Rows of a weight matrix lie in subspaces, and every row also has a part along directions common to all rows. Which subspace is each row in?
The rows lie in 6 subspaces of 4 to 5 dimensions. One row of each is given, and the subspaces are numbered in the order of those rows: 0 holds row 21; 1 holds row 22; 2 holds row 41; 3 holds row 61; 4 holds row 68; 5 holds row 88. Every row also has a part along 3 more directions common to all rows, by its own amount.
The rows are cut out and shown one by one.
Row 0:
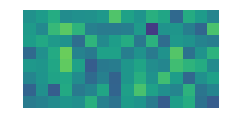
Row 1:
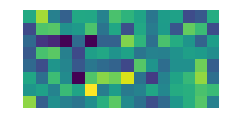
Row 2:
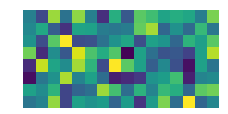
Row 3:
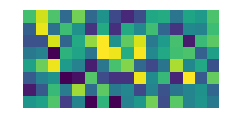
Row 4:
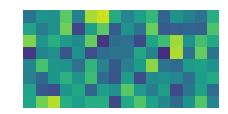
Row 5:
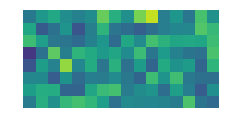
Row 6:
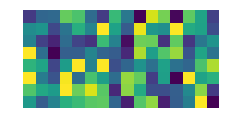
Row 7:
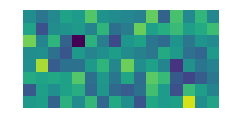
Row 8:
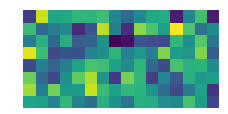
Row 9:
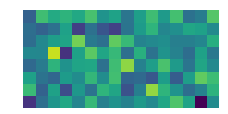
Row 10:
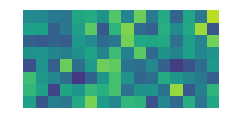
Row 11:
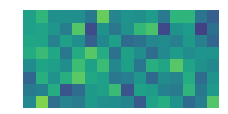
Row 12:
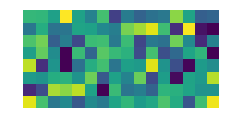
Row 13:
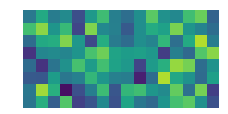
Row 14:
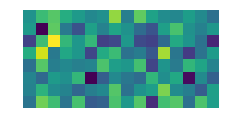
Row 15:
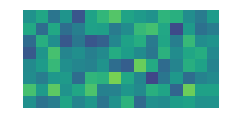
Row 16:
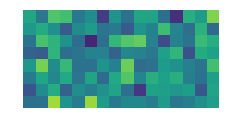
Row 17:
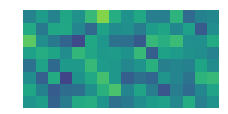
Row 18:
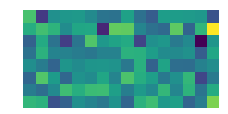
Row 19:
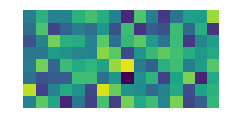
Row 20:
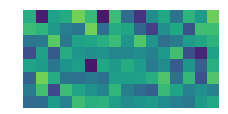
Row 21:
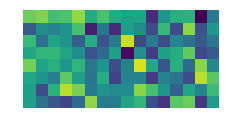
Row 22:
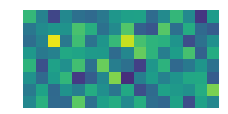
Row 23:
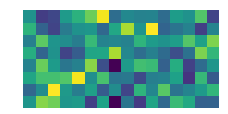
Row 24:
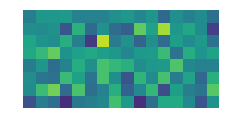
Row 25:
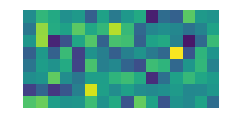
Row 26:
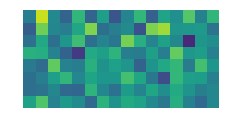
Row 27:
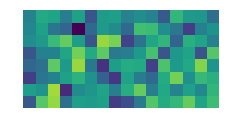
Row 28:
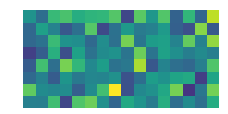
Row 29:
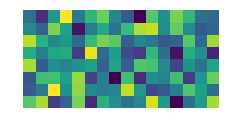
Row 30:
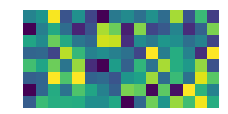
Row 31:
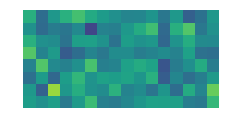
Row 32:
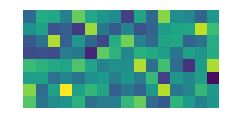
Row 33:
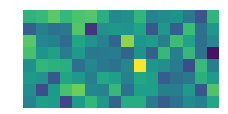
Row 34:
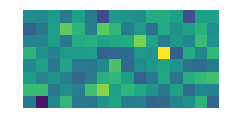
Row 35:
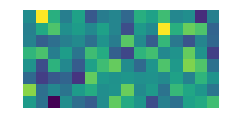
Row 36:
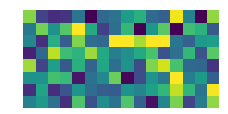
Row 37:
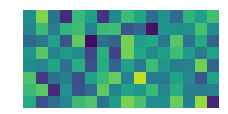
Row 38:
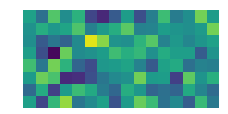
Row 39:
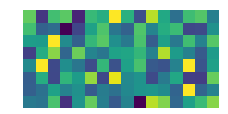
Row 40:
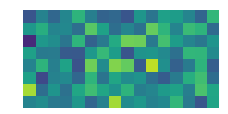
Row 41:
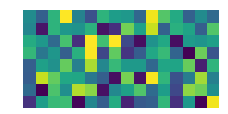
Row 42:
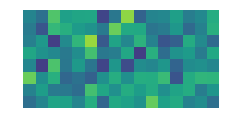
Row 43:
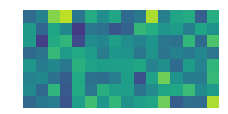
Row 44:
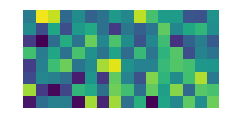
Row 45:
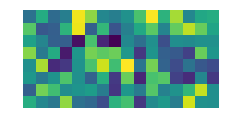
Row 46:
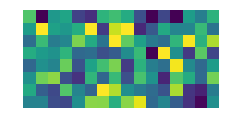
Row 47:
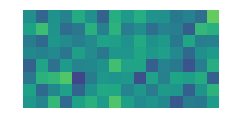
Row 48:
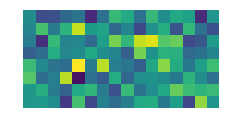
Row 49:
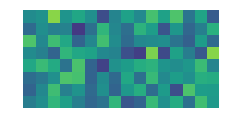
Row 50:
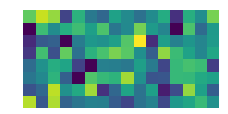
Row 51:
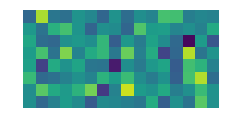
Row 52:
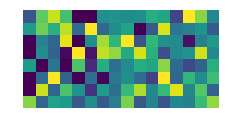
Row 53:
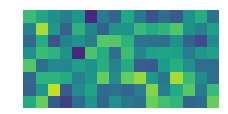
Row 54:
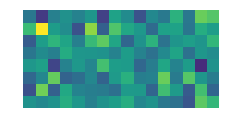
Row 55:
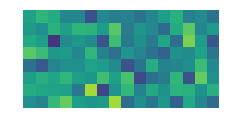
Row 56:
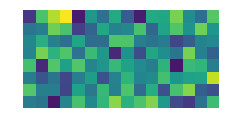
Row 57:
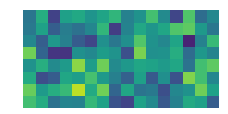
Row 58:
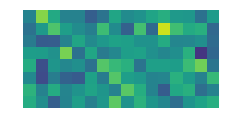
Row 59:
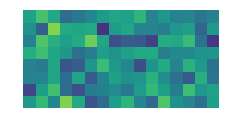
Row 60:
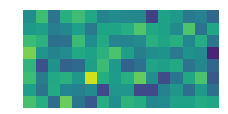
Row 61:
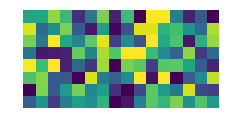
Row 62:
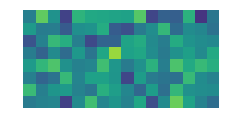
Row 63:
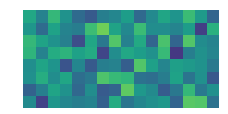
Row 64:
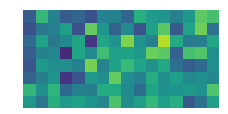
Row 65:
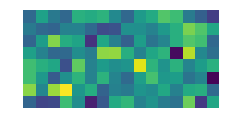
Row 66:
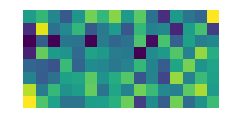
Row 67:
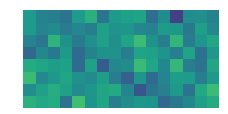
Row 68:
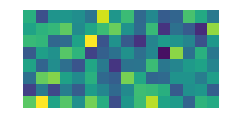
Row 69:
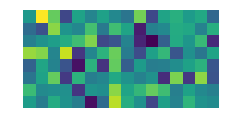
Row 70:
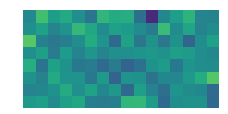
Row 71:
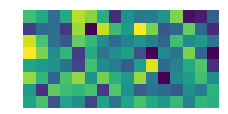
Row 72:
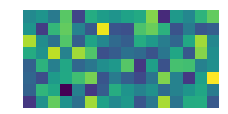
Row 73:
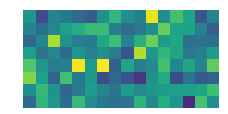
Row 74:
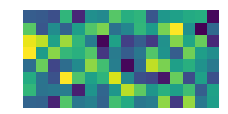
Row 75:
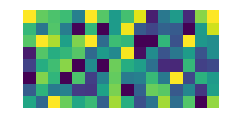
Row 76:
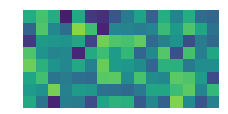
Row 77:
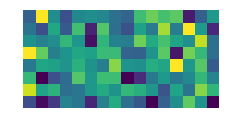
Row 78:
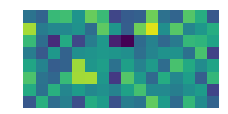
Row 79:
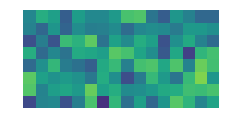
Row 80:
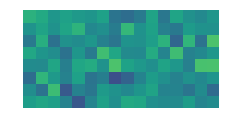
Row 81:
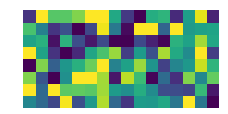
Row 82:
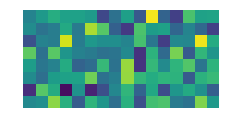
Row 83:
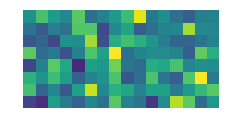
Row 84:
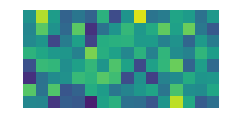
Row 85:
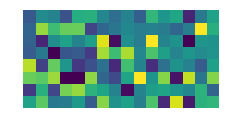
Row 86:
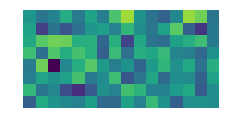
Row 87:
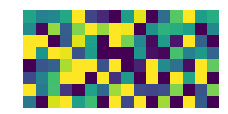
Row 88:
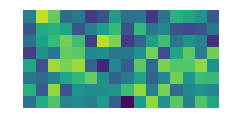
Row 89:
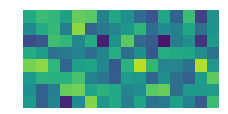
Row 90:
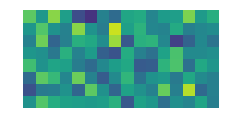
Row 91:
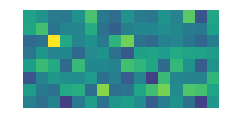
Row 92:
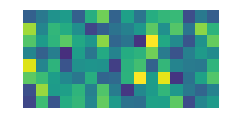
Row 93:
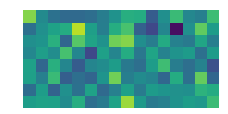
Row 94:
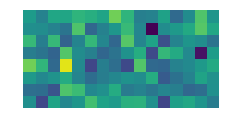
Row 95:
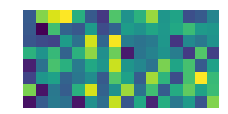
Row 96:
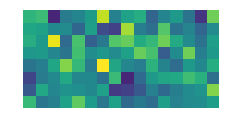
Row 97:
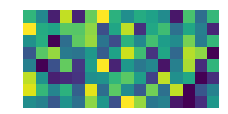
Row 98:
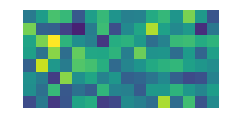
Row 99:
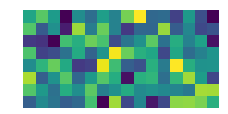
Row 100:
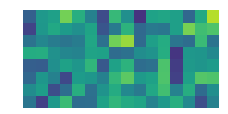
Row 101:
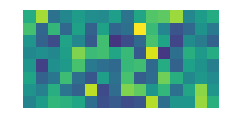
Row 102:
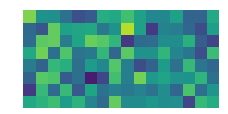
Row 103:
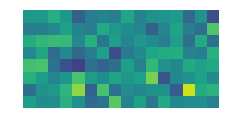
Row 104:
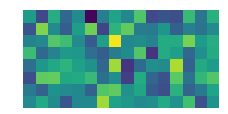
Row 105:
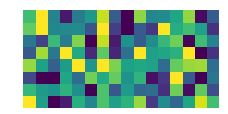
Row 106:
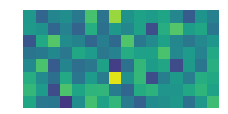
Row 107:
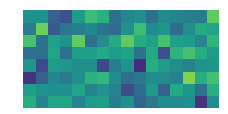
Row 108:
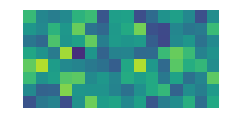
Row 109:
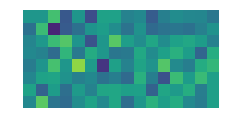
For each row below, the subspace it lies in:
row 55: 3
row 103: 5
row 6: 1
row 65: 4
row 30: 5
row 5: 0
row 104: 5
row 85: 3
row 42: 2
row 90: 4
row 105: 2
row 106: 3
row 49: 5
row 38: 3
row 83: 2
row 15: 3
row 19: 3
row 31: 0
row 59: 1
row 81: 1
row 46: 5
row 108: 0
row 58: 2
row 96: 1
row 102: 1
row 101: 5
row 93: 1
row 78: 1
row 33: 0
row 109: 5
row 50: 3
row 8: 1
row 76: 4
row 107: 1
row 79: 2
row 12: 0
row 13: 0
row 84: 4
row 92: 3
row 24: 4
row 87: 3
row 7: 5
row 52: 0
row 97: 5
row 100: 2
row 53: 4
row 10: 5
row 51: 5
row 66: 3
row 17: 4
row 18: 4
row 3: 3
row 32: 4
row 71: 0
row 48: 1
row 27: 5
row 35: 2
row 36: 1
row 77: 4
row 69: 1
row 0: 0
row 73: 1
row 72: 4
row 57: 1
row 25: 4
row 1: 3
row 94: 0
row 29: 2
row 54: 0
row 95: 2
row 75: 1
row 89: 0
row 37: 2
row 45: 5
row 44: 2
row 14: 1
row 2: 5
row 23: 2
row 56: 2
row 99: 2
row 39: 3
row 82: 4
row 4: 4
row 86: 3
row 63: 3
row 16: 4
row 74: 3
